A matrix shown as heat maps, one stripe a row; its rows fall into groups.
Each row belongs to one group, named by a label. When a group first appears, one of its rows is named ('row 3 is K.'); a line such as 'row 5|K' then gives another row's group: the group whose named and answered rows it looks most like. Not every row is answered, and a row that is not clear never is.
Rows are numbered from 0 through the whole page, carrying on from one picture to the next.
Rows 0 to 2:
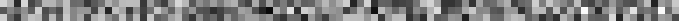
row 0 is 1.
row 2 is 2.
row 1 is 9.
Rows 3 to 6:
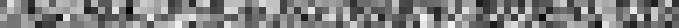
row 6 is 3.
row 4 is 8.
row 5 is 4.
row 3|8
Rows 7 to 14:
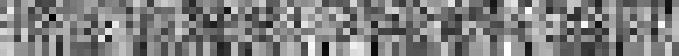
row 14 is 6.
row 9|1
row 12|9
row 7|3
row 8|9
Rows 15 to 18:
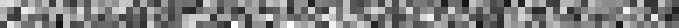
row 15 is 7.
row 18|6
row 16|2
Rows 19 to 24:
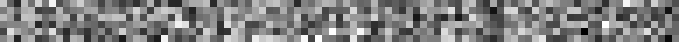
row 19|4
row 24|3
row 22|3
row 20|3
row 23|6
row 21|2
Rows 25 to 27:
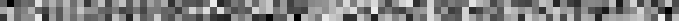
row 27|9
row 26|4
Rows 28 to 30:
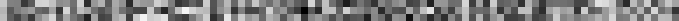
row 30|8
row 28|8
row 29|4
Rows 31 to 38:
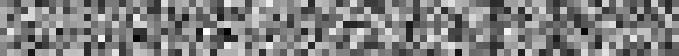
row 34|8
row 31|3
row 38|8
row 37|3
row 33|2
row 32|7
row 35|6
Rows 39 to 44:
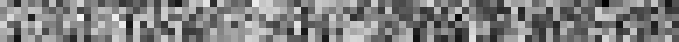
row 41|8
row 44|2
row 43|2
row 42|2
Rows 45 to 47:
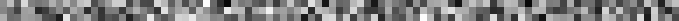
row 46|3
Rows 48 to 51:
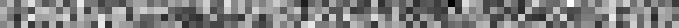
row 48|3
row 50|2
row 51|9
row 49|8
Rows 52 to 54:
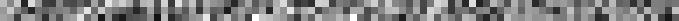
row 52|7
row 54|4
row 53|9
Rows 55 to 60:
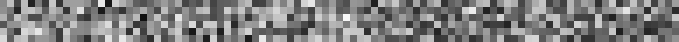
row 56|3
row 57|1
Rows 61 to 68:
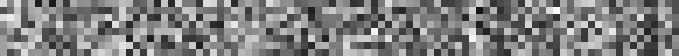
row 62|6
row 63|7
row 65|3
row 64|8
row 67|7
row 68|2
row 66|2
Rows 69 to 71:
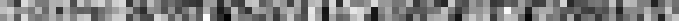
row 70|6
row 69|2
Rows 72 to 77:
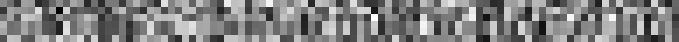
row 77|8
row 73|6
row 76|4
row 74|3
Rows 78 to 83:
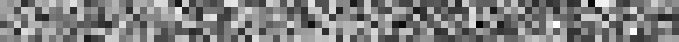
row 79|2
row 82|2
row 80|7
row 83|1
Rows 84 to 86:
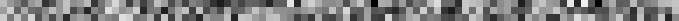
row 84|9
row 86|7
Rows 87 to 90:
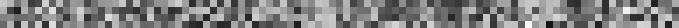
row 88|4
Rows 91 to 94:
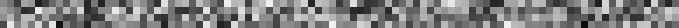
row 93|1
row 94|6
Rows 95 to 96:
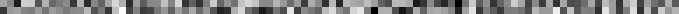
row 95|2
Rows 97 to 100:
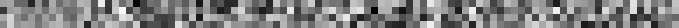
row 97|9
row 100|1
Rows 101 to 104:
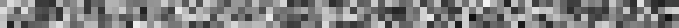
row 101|7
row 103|4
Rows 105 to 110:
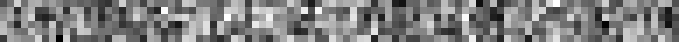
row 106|3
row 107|3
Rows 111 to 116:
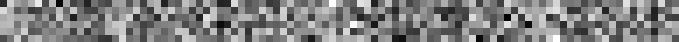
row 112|1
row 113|7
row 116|6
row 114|9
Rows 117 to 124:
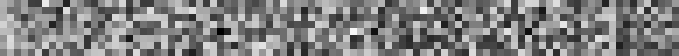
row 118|4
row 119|8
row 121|9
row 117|1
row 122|8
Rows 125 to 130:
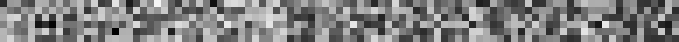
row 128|3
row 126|2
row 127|7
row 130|7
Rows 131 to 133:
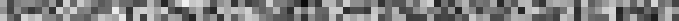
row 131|4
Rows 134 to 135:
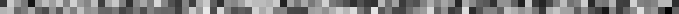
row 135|4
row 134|8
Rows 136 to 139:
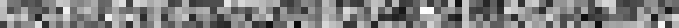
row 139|9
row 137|4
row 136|8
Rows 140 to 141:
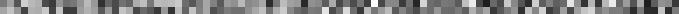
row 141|7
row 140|3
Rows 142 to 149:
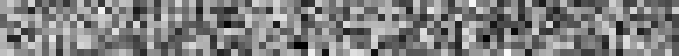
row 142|7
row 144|7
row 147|4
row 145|2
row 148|4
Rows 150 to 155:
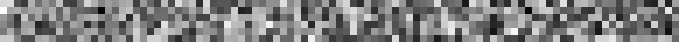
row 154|3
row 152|2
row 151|6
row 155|8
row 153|3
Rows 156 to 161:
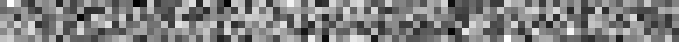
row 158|2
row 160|3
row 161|6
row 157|1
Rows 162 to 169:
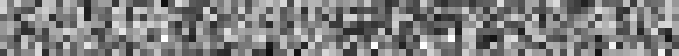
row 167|3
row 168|4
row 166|8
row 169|9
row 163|8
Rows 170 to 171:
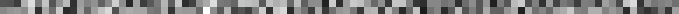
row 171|7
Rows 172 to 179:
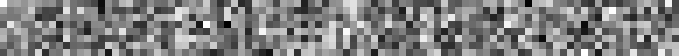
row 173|4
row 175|6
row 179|9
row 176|1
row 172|6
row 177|4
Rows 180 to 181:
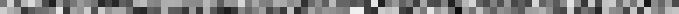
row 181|9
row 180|3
